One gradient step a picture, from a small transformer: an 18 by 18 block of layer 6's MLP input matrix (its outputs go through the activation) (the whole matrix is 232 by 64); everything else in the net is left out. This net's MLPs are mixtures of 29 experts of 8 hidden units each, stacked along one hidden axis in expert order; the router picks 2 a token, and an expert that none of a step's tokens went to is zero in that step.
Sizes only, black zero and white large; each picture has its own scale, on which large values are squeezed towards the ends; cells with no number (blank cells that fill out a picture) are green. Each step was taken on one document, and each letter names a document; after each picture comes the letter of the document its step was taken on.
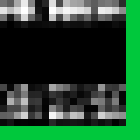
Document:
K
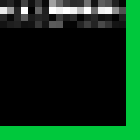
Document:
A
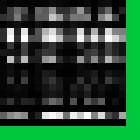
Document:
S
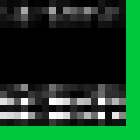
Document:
K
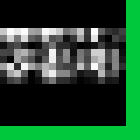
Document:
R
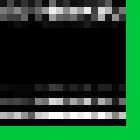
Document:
S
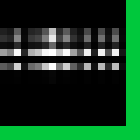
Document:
R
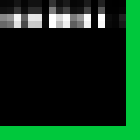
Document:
R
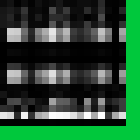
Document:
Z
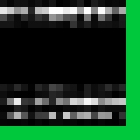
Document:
A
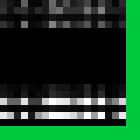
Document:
Z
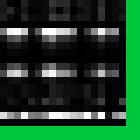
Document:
Z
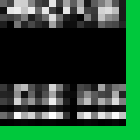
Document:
K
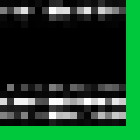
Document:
K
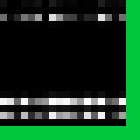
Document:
Z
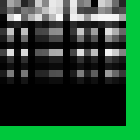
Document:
S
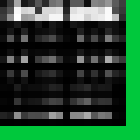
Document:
S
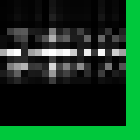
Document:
R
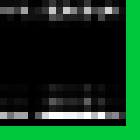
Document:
A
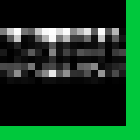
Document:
R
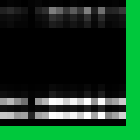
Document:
A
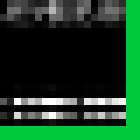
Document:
K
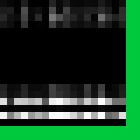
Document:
Z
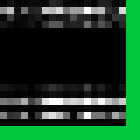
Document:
A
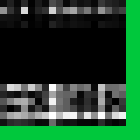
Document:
K
